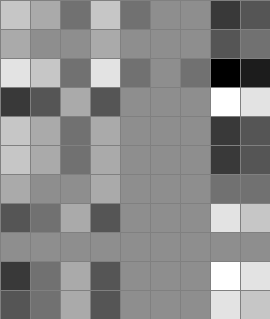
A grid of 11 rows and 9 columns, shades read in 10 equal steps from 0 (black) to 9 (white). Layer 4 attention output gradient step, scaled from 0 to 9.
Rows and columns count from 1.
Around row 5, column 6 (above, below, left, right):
5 5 5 5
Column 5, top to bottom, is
4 5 4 5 5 5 5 5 5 5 5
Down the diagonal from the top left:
7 5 4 3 5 5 5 8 5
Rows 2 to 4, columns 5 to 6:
5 5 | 4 5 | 5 5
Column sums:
56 55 55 56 53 55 54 52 53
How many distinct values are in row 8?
6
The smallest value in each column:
2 3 4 3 4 5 4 0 1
